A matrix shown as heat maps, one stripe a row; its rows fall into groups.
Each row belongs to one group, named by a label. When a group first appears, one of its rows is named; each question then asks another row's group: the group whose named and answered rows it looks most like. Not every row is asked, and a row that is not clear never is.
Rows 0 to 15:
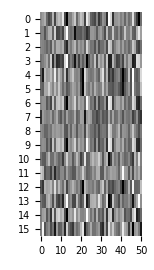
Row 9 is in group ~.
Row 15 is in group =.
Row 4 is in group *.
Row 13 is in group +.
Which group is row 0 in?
~
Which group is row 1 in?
+
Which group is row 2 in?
~
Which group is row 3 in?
+
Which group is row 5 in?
*
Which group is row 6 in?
~
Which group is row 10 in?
+
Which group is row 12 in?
*
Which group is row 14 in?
~
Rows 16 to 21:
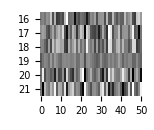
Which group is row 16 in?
+
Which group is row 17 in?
~
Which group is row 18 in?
~
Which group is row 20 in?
=
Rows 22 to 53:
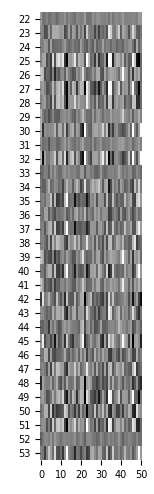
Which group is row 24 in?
+
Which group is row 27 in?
~
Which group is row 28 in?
~
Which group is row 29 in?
=
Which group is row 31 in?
=
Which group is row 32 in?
*
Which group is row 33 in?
=
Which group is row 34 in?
+
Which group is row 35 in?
+
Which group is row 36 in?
+
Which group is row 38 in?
~
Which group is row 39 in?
=
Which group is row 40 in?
+
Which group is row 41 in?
=
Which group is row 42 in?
=
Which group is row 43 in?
~
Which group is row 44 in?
=
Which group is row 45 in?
=
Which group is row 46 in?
+
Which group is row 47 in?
~
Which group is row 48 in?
=
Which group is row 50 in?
+
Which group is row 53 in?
+
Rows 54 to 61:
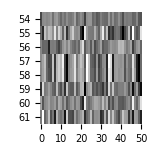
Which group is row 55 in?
*
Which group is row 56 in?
=
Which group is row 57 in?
~
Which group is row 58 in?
~
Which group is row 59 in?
=
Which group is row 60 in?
*
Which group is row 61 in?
=
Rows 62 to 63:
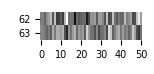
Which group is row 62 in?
+
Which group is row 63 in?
~
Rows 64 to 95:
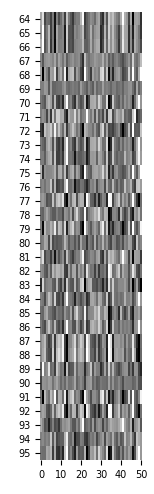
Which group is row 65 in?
=
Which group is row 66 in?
=
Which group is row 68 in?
*
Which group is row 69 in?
+
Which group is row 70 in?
+
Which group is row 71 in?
~
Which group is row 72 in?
*
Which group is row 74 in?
+
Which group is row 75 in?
*
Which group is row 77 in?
~
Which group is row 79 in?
*
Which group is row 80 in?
+
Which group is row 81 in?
=
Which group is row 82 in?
~
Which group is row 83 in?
=
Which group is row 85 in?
+
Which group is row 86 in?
+
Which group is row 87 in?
~
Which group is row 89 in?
=
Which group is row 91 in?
*
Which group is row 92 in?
~
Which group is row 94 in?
+
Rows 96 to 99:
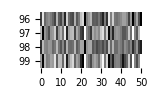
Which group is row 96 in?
=
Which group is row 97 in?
*
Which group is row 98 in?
=
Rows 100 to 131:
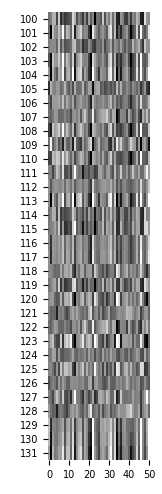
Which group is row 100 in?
+
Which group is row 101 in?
*
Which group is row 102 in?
+
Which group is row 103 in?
*
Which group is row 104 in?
*
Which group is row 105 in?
=
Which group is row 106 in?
*
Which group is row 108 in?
*
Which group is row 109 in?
=
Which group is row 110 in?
*
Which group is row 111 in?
+
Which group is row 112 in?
*
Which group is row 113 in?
*
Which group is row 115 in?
+
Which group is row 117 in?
*
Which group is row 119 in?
+
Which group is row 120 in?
~
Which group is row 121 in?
=
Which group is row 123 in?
~
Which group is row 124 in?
+
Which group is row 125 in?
~
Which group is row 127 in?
+
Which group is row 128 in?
=
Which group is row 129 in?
*
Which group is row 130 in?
*
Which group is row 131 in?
*
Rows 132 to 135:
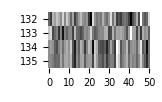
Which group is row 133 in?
=
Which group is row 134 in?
~
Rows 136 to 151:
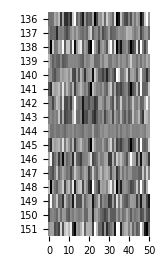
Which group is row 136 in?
+
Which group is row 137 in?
=
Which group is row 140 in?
~
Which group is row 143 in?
+
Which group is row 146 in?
=
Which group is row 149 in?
=
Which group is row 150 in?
=
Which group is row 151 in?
~
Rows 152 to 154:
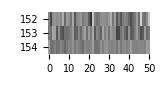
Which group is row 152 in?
*
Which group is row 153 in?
+
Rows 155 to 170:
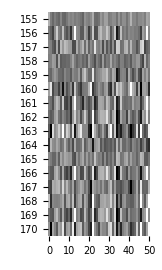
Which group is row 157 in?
~
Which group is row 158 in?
+
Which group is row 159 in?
+
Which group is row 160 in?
=
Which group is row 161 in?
+
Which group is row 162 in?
+
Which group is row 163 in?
*
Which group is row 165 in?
~
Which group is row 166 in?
+
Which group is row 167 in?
*
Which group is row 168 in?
*
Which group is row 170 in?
*
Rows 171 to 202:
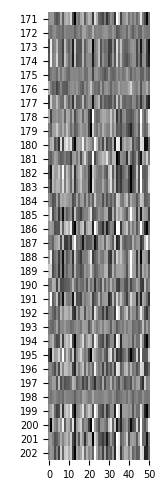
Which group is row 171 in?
~
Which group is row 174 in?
=
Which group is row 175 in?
=
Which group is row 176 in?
=
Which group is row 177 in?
=
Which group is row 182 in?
*
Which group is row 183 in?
*
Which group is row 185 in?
=
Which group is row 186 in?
~
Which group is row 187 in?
+
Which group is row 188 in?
=
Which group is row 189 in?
=
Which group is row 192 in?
~
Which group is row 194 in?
~
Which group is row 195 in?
*
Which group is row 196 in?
~
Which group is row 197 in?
+
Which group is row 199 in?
~
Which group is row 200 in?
*
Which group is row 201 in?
~
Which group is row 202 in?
~
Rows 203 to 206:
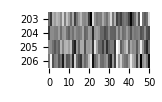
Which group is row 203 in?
*
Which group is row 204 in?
=
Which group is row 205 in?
~
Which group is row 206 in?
=
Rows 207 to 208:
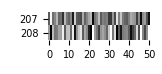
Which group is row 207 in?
=
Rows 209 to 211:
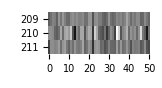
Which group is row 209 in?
=
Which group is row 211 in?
=
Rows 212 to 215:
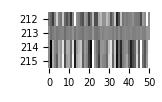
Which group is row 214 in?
*
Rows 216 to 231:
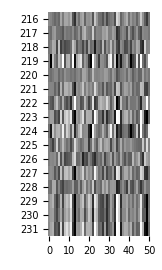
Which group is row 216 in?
~
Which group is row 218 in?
+
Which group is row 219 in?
*
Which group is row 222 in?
+
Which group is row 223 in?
~
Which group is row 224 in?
*
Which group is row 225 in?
+
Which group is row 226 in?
+
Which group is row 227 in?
~
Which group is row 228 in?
+
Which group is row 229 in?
~
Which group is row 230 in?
~
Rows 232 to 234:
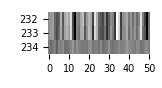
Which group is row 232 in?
~
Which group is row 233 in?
~
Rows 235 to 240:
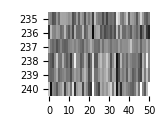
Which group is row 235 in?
~
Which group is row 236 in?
=
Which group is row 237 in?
=
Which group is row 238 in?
+
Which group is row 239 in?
+
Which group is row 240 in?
*
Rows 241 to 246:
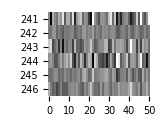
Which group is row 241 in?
*
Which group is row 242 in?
+
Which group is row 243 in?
=
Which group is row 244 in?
~
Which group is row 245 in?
+
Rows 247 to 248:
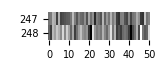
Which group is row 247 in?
+
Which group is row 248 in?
*
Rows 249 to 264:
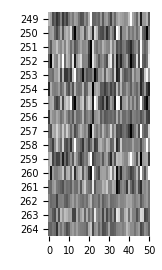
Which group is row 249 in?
=
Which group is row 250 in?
~
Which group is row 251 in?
*
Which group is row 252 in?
*
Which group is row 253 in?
+
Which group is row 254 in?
=
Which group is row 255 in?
~
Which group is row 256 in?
=
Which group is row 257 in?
*
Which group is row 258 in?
+
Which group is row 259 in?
=
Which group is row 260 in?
*
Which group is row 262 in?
=
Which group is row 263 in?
~
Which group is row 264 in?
=
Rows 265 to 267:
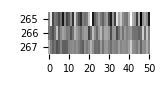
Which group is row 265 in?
=
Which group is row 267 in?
=
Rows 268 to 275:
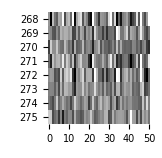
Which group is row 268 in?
*
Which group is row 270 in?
=
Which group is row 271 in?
*
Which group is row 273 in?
~
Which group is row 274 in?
+
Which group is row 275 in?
=
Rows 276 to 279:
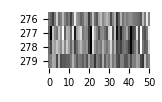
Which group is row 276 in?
+
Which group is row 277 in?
*
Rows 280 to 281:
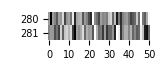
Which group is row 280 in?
*
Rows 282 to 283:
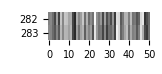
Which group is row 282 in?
~
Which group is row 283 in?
~
